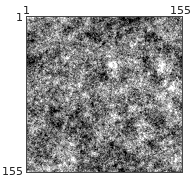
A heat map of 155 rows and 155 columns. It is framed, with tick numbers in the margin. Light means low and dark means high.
On average the colour sits 50% of the way up the scale. The texture is blotchy. The values follow a bell shape. No regular stripes run through it. No overall slope runs across the table. The halves do not mirror each other. No row or column stands out.
